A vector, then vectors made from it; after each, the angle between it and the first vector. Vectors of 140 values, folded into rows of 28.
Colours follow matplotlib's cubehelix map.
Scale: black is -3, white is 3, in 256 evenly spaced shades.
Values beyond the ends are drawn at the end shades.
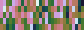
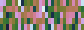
orthogonal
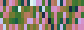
orthogonal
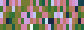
partly aligned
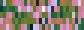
partly opposed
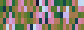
nearly opposite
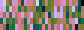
nearly parallel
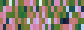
orthogonal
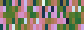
orthogonal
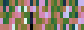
partly opposed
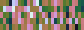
partly aligned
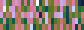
nearly parallel
